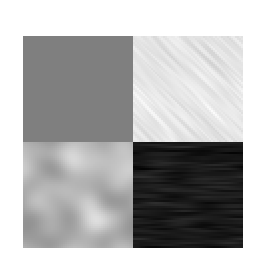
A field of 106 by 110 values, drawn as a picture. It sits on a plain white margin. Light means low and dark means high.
The table splits into 2 rows of 2 panels. Panel 1,1: middling, flat. Panel 1,2: very low, slanting down to the right, faint in contrast. Panel 2,1: low, smooth. Panel 2,2: very high, streaked across, faint in contrast.
